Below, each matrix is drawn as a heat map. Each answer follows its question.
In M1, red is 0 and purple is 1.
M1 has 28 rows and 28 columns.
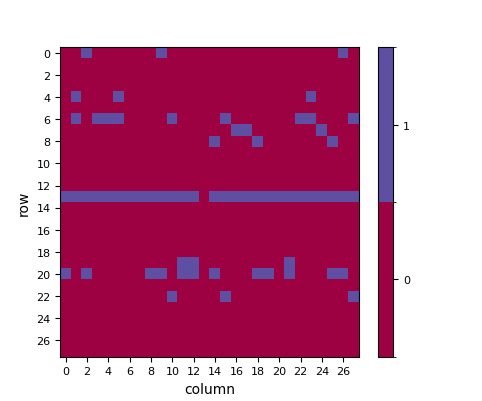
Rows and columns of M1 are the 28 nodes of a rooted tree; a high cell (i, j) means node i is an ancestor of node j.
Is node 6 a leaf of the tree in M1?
no
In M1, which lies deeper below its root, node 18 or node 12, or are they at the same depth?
the same depth
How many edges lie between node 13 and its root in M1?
0
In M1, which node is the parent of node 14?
8
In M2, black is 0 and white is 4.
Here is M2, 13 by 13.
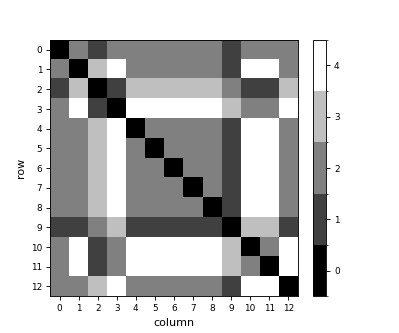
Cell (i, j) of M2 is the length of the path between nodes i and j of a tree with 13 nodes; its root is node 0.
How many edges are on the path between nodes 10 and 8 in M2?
4
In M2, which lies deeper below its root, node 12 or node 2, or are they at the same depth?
node 12
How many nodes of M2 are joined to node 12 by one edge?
1
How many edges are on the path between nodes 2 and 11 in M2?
1
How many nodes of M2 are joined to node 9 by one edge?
8
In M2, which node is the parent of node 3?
2
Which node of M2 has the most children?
9
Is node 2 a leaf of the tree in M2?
no
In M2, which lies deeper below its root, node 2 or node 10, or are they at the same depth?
node 10
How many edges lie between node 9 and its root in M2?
1
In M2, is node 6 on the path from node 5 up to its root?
no
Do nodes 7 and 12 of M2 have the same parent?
yes
